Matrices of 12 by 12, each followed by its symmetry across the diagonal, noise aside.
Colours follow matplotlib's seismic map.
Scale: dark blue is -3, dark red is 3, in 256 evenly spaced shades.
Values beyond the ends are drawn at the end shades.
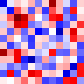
symmetric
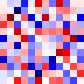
antisymmetric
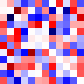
antisymmetric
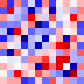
symmetric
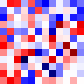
antisymmetric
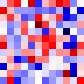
neither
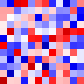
neither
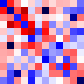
symmetric
